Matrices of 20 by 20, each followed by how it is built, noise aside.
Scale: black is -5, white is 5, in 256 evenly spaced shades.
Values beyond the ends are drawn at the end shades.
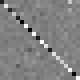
diagonal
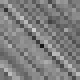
Toeplitz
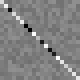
diagonal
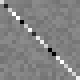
diagonal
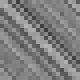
Toeplitz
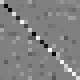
diagonal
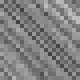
Toeplitz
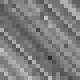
Toeplitz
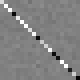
diagonal
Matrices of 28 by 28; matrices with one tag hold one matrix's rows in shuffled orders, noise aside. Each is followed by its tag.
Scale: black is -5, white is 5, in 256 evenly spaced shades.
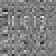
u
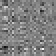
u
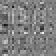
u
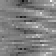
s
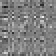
u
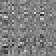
u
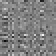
u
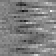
s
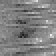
s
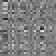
u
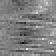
s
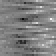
s
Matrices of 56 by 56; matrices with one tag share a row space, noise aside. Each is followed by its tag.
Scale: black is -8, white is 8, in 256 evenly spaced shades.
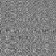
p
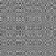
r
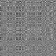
r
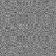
p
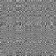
r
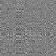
r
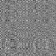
p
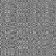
p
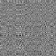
r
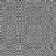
r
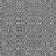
r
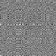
r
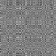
r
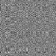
p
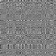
r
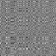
p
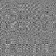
p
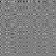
p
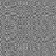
p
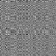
p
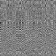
r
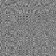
p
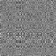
r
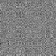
r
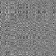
p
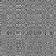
r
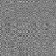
p
